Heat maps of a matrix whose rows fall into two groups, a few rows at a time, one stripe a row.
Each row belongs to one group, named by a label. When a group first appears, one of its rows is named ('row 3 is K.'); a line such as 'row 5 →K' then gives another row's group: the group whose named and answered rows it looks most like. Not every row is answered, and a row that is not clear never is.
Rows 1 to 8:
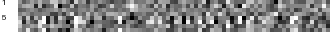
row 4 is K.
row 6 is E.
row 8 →E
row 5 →E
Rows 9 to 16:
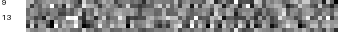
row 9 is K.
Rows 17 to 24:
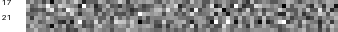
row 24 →E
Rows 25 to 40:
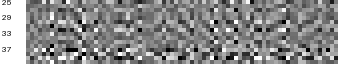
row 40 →E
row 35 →K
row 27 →K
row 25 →E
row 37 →E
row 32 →K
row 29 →E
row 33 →E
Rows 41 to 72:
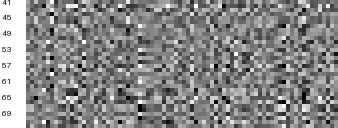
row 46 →E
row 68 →K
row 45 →E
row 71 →E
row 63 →E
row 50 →K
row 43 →E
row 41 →E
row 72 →K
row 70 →K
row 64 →E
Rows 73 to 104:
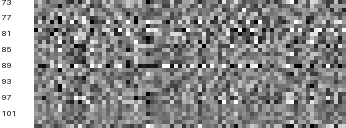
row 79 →K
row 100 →E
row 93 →E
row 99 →E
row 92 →E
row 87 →E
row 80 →K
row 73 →K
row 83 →E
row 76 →E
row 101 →K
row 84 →E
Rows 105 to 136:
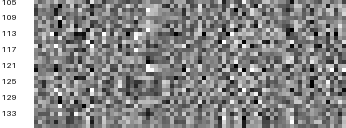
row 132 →K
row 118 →E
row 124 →E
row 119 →K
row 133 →E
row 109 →E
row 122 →K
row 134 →K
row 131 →E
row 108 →K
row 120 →K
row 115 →K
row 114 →E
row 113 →E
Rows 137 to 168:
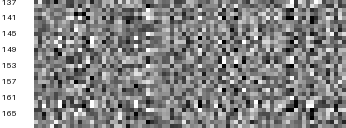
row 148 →E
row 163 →E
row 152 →K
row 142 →E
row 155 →E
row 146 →E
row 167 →K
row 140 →E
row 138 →K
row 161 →K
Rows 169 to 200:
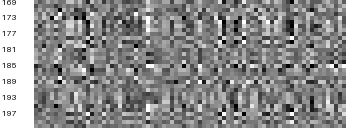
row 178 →K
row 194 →E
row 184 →K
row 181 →E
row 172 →E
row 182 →K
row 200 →E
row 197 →K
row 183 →E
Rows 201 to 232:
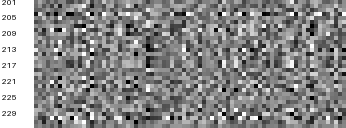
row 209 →E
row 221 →E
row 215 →K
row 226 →E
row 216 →K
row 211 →E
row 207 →E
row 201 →K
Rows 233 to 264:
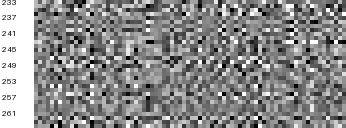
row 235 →E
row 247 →E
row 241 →K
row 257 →K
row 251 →K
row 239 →K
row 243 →K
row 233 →E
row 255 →E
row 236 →K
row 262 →E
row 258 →E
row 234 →K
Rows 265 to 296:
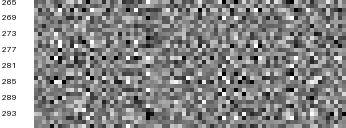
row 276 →E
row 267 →E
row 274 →K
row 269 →K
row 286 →E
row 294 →K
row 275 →E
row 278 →E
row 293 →K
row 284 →K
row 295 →E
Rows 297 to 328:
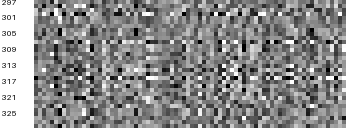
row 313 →K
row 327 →E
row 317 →K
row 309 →K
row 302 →E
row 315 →K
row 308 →K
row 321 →E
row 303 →K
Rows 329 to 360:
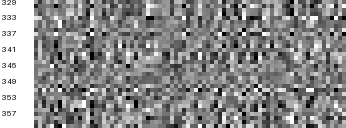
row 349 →E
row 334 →E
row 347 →K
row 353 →E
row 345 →E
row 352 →K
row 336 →K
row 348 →E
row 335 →E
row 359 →K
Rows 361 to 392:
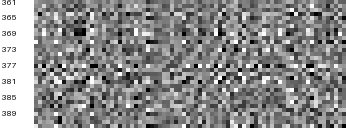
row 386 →K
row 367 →K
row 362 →E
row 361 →K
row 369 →E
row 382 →E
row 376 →E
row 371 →K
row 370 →K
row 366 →E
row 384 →E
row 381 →E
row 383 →K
